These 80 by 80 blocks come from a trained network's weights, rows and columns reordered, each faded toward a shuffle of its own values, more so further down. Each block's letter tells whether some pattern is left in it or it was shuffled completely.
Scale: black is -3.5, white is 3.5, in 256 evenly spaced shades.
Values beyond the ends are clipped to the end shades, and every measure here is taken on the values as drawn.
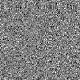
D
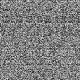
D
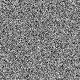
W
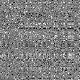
D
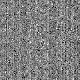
D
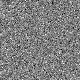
W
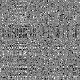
D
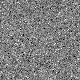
W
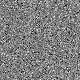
W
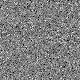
W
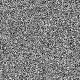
W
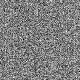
D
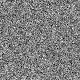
W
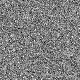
W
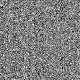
D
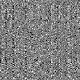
D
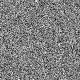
W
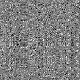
D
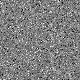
W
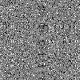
D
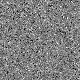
W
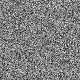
W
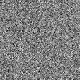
D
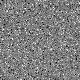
W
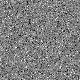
W
